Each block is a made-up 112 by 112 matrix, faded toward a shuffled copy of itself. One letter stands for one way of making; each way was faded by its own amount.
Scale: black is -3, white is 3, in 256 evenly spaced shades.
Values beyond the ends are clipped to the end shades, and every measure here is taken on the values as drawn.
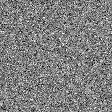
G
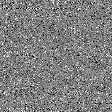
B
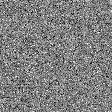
G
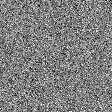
G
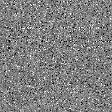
B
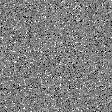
B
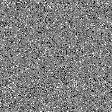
B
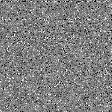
B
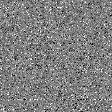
B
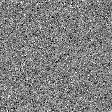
G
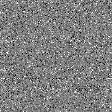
B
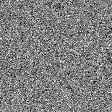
G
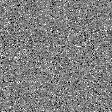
B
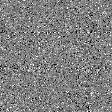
B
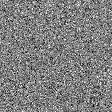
G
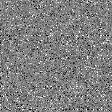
B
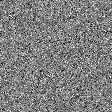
G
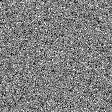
G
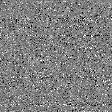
B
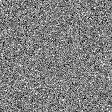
G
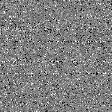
B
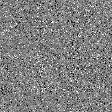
B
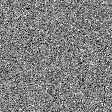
G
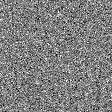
G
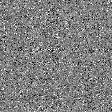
B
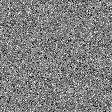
G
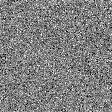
G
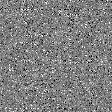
B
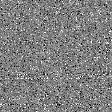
B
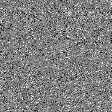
B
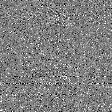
B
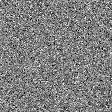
G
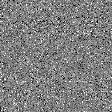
B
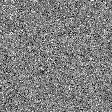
G
